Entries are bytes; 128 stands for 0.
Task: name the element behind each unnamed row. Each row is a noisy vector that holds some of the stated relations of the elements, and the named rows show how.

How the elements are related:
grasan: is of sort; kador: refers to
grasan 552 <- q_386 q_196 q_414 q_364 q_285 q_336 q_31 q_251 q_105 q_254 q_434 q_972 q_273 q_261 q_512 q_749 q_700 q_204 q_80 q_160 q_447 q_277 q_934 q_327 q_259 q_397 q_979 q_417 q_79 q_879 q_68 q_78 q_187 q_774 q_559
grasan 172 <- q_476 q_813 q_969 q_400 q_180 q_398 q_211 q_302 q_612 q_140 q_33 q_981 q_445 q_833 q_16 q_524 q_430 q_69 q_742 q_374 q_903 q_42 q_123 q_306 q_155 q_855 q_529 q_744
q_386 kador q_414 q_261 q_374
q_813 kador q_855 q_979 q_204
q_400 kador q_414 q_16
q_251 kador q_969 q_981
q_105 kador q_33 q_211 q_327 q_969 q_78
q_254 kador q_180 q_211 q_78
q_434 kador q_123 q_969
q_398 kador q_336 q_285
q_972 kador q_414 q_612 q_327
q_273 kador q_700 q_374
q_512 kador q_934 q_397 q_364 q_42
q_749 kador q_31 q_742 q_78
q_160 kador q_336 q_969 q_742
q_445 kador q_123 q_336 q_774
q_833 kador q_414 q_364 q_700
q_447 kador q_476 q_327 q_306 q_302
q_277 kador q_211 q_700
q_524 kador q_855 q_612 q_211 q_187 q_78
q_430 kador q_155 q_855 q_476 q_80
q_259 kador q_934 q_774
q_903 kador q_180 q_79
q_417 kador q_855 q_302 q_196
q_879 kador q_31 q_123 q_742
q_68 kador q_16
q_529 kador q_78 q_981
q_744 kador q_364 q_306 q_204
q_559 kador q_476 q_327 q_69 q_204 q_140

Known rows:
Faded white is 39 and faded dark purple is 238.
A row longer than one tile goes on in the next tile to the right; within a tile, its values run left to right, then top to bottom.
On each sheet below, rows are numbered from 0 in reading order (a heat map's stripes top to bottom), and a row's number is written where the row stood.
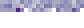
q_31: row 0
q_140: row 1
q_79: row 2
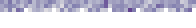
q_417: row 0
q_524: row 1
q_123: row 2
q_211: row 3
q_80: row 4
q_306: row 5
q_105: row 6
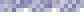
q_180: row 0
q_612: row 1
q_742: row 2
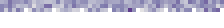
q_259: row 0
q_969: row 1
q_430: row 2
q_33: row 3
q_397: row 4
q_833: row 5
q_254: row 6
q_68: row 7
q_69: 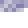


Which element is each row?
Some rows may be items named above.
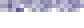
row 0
q_879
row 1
q_374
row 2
q_374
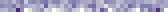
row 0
q_700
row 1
q_400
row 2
q_833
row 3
q_749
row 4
q_42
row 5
q_364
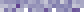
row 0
q_16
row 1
q_79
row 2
q_336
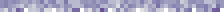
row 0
q_386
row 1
q_903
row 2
q_434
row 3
q_273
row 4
q_123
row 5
q_833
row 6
q_105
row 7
q_327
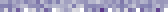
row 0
q_512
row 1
q_277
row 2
q_529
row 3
q_204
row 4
q_417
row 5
q_934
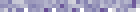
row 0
q_251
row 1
q_261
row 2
q_78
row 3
q_285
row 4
q_211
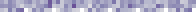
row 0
q_160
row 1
q_211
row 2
q_813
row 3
q_123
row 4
q_855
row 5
q_981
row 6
q_105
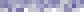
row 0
q_972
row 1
q_903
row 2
q_744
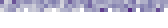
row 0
q_398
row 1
q_903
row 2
q_445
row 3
q_414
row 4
q_700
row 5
q_774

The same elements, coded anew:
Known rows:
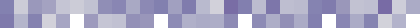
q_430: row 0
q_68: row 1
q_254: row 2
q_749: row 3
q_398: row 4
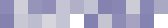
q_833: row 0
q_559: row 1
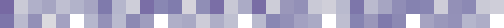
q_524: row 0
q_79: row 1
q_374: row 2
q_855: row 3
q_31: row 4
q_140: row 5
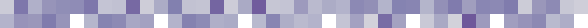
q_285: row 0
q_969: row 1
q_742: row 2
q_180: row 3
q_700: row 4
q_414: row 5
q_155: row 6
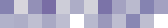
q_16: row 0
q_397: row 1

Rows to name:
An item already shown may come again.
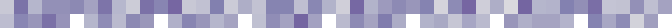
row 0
q_336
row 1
q_79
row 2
q_981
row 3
q_204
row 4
q_774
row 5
q_16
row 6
q_259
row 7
q_529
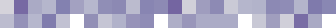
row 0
q_934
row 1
q_972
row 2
q_612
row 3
q_700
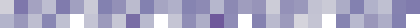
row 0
q_397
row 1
q_364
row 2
q_327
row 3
q_744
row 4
q_105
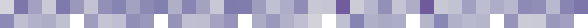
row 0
q_512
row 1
q_68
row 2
q_277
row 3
q_42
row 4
q_211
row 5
q_180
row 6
q_273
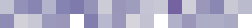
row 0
q_386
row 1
q_744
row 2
q_612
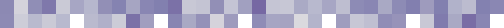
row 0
q_400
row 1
q_261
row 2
q_529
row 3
q_903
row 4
q_68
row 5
q_78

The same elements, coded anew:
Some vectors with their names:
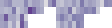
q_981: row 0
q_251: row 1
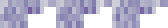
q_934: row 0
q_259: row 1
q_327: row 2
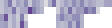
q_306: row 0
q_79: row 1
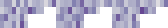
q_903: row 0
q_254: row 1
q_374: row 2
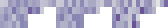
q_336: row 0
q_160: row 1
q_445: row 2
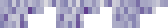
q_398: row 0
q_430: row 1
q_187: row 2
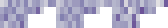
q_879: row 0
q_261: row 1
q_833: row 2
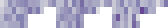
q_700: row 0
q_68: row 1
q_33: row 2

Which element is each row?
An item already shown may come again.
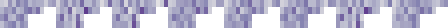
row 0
q_972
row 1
q_211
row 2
q_833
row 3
q_774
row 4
q_277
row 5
q_105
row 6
q_180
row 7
q_700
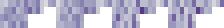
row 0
q_259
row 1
q_700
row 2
q_855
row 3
q_211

